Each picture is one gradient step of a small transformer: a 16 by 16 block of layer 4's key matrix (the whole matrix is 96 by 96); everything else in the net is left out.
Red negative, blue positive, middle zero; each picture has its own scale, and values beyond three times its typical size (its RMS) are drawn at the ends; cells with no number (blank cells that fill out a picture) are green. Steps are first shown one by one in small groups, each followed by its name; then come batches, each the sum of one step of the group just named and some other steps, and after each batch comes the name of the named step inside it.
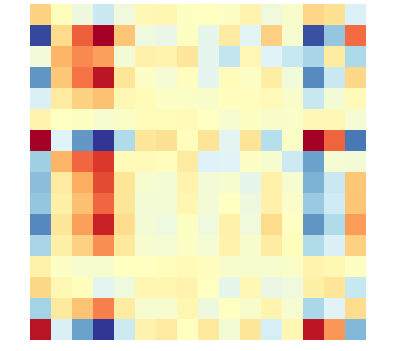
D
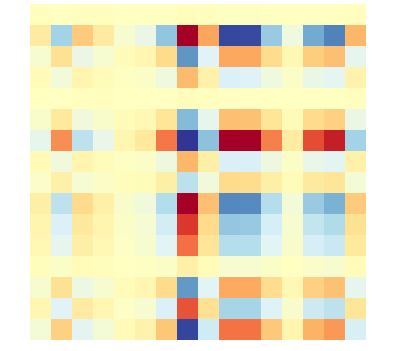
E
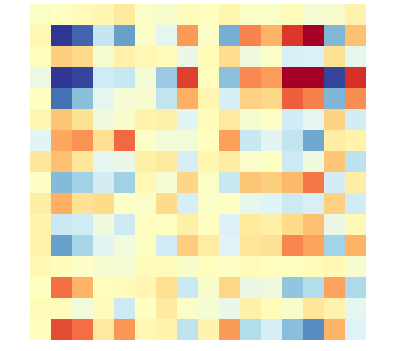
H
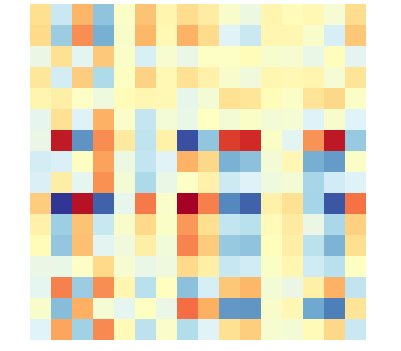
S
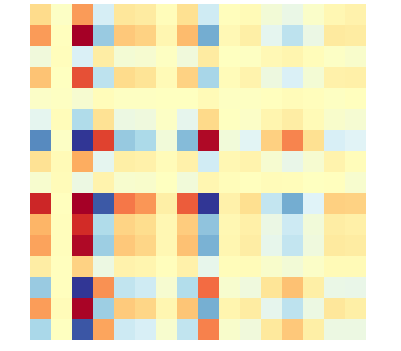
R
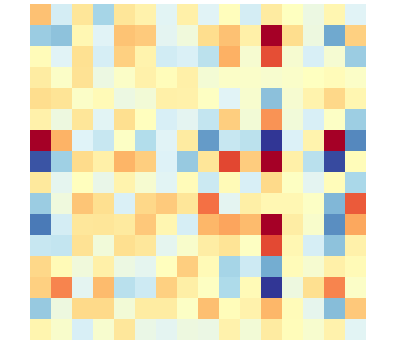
S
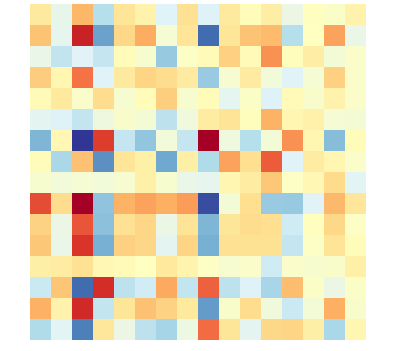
R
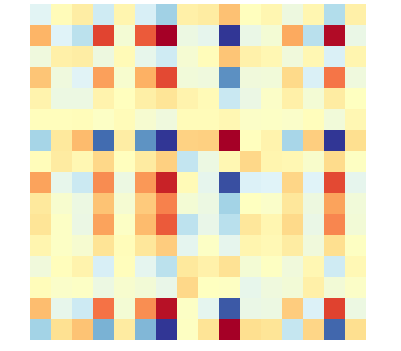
E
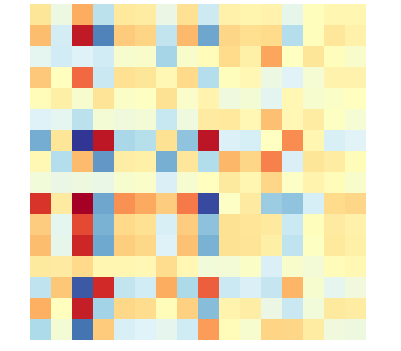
R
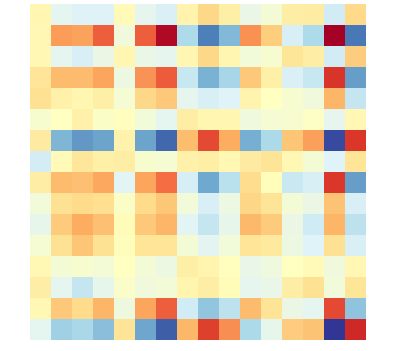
E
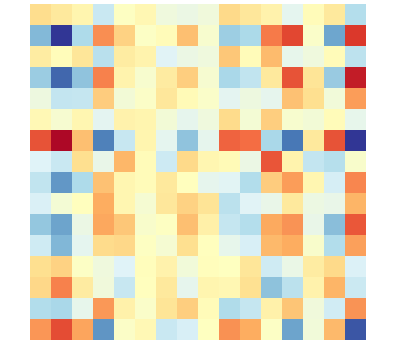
H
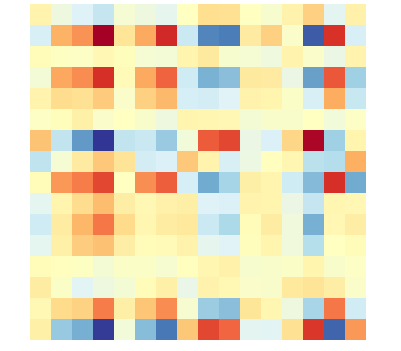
D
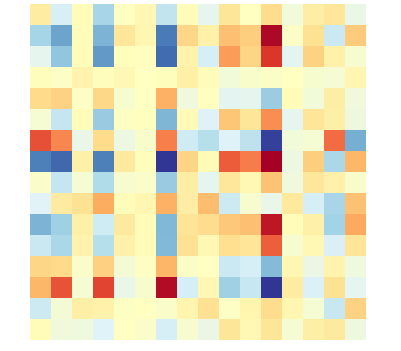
S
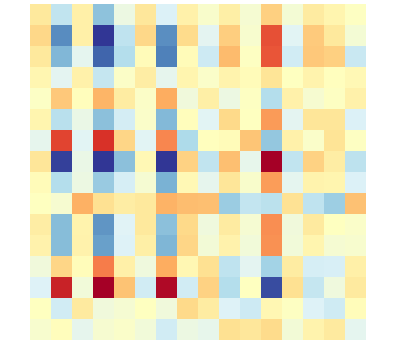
S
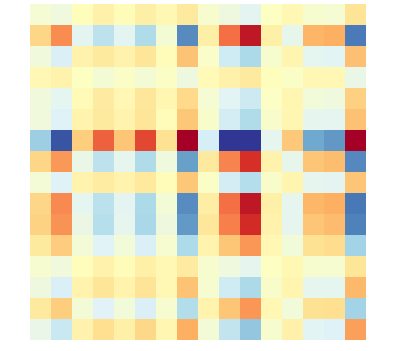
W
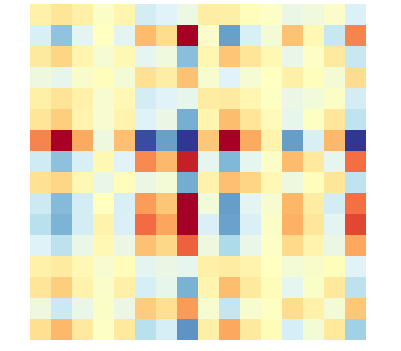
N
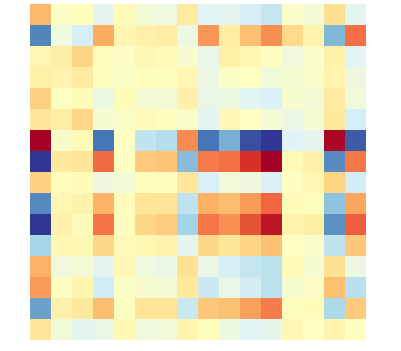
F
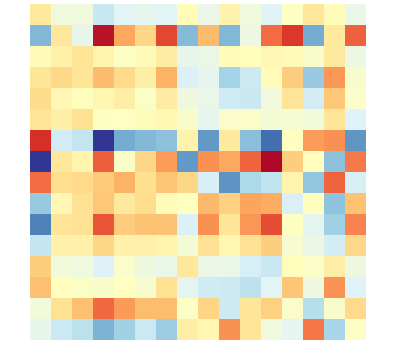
F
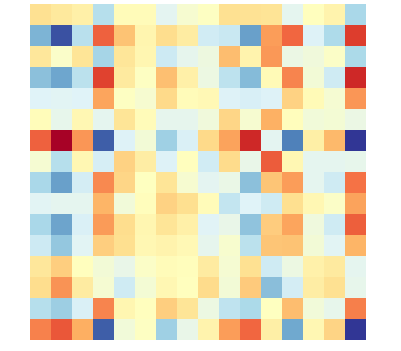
N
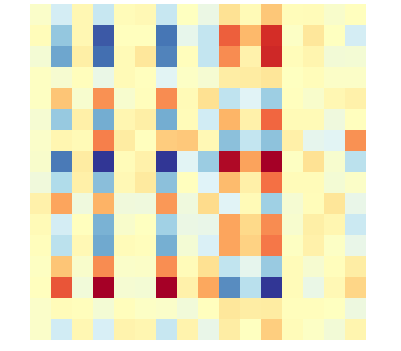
W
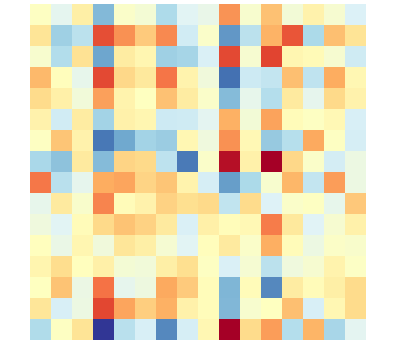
F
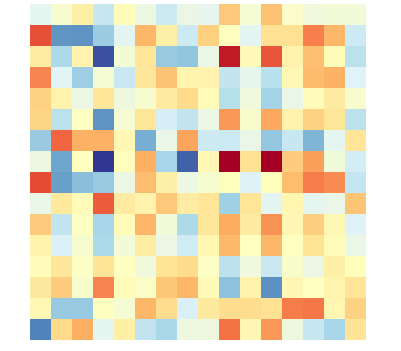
F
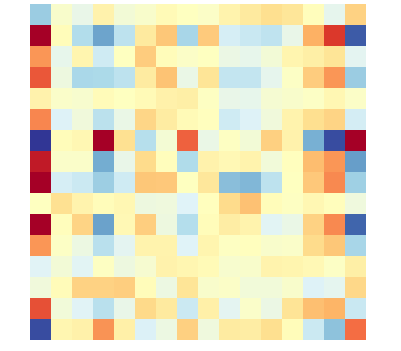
W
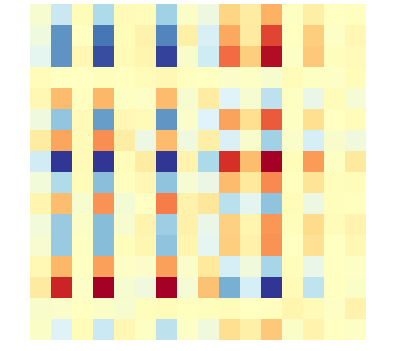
N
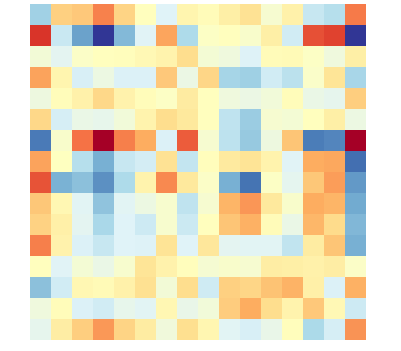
W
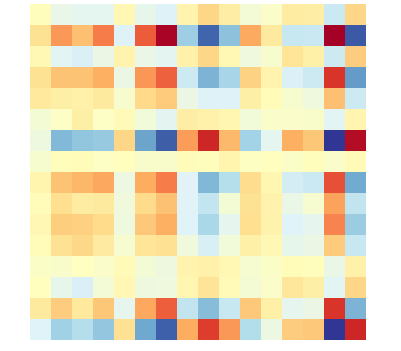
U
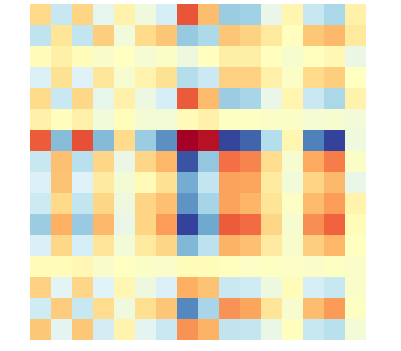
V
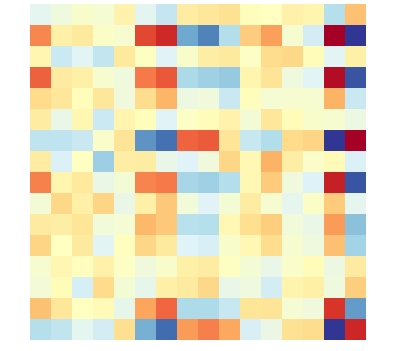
U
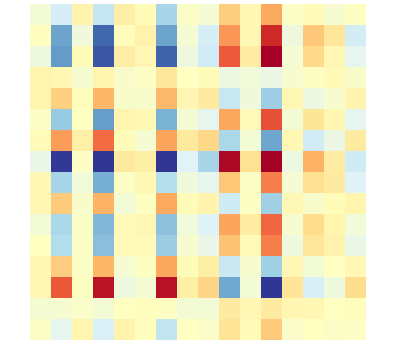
V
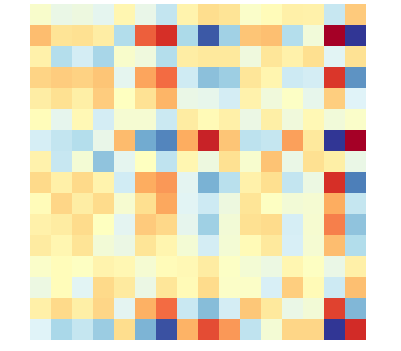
U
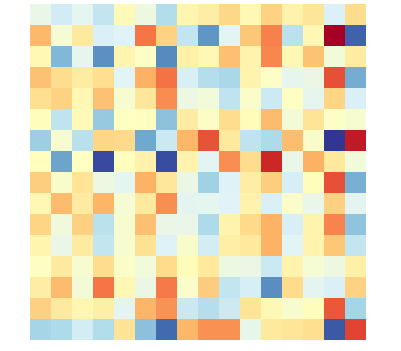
U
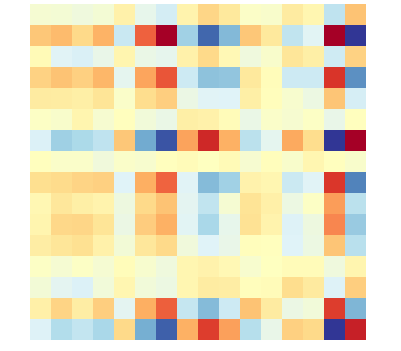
U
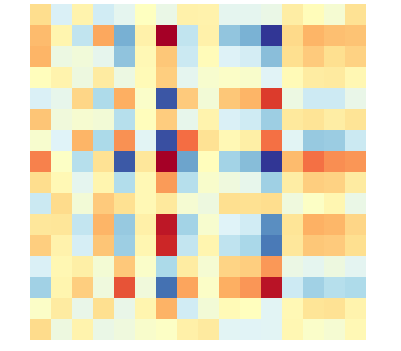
V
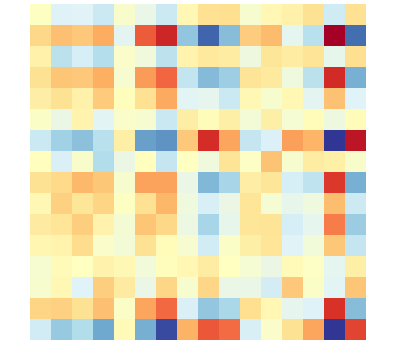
U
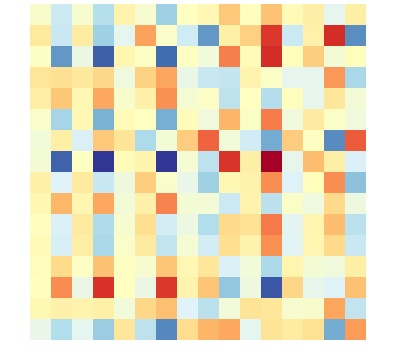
U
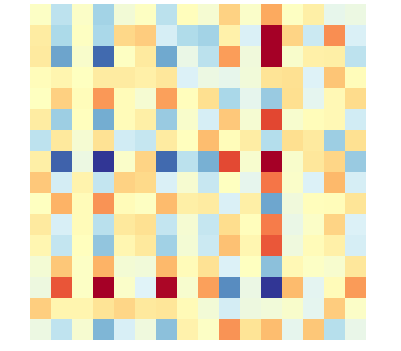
V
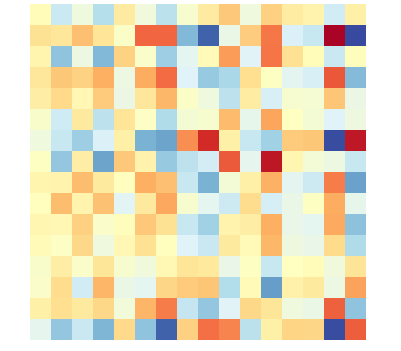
U
